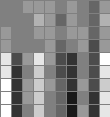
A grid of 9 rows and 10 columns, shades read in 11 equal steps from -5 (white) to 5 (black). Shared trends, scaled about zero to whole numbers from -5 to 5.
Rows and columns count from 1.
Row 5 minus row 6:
0 -1 -1 -1 -1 0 0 0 0 -1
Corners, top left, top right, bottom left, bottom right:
0 -1 -5 -4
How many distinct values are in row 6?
5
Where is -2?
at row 2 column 4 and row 2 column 10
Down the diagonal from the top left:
0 0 0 0 -1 2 3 0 3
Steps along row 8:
up down down up up up down up down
